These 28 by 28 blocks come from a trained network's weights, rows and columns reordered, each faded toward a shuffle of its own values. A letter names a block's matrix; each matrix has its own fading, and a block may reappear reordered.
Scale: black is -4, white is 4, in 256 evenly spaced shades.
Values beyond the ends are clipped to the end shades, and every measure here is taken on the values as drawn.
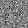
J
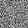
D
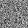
D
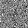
D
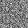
J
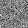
J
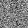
J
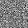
J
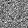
D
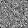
D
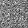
D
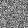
J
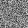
J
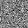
D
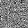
D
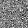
D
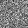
J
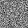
J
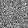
D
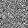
D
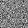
D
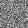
D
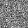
D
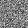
J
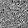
D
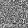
D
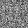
J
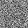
J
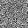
D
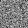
J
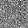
D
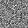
J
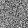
J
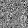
D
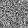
J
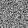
J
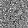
D
